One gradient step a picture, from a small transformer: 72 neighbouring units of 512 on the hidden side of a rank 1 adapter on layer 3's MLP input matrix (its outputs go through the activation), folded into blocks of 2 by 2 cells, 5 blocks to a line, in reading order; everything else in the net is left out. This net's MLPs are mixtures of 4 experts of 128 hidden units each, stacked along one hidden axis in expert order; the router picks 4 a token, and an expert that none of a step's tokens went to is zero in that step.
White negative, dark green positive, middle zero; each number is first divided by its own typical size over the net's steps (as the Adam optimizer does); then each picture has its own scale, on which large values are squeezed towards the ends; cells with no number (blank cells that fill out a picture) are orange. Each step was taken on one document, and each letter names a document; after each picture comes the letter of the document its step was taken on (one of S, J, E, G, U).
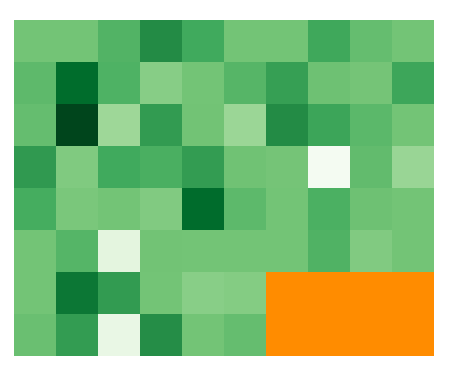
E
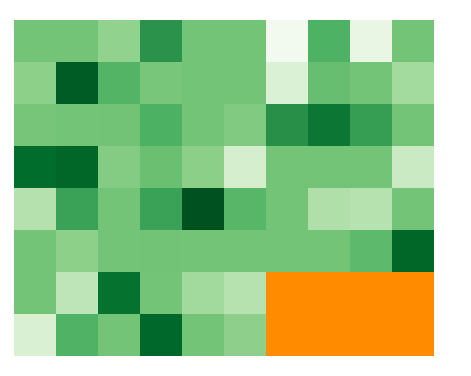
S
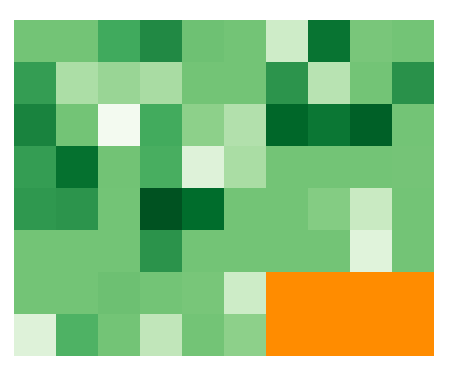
S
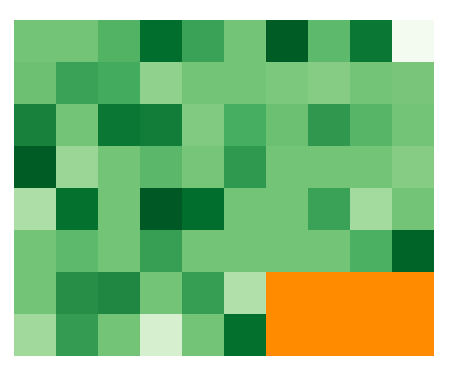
S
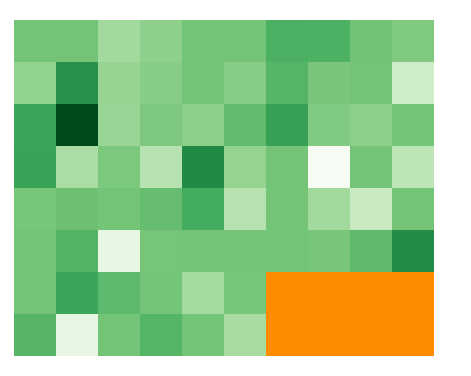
E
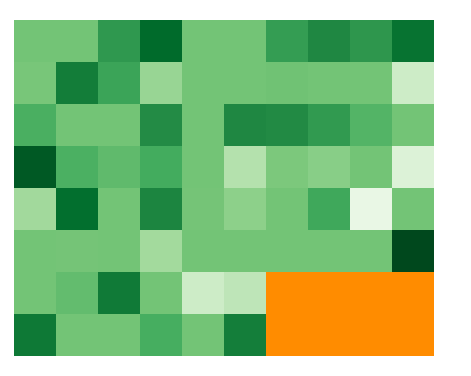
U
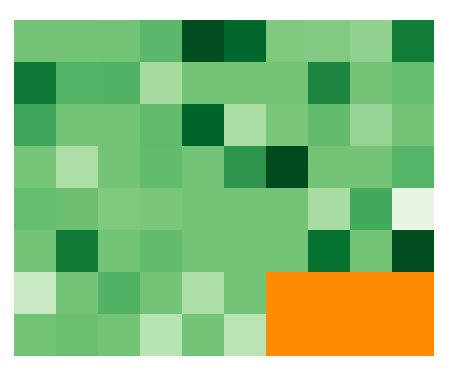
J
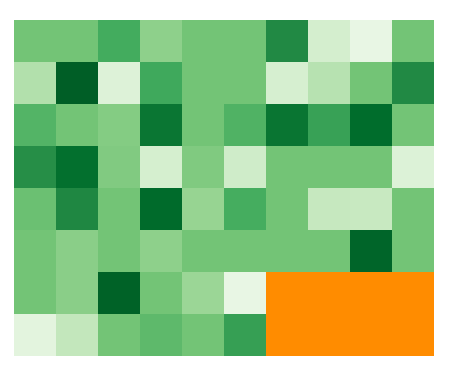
S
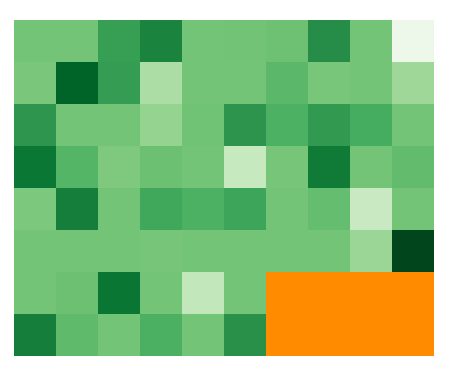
U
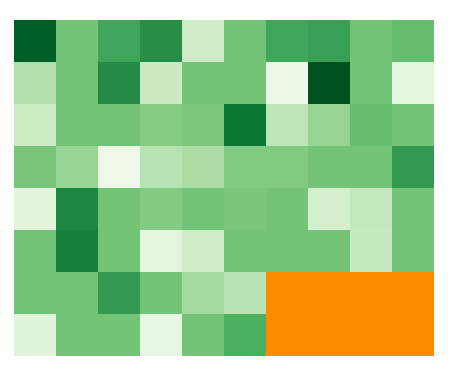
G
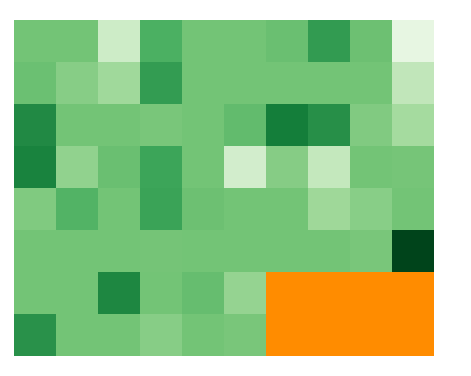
U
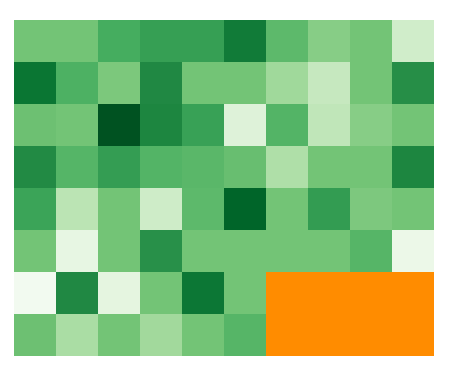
J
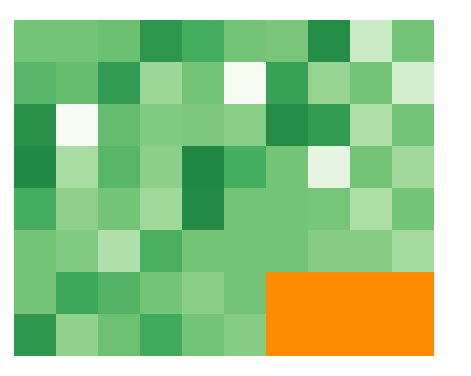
E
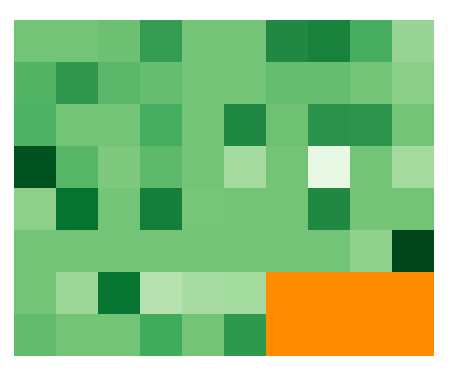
U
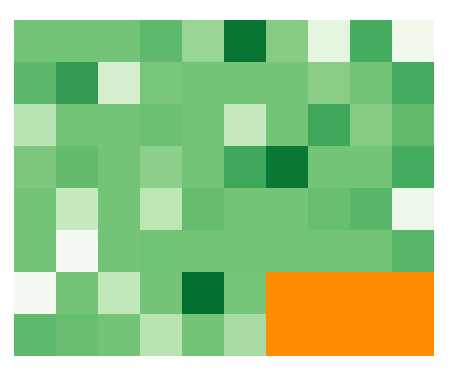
J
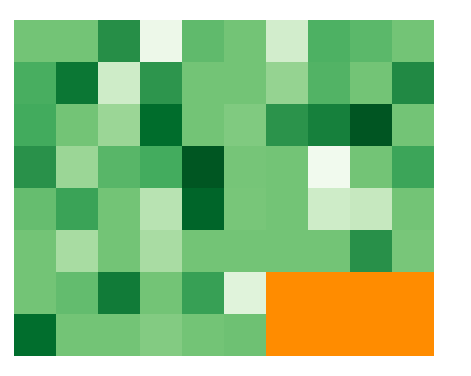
S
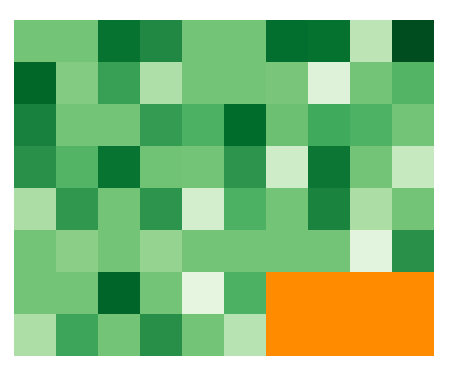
U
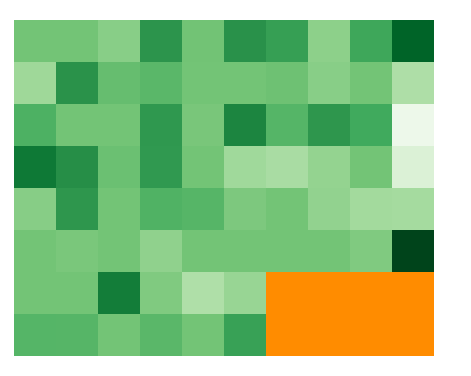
U
